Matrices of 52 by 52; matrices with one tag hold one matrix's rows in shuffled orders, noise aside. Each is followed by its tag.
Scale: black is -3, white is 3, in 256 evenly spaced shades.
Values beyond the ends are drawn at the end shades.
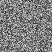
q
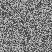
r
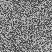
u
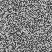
u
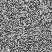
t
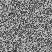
u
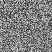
r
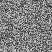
q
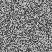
t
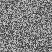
q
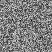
q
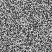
t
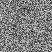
u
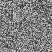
q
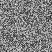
r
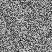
t
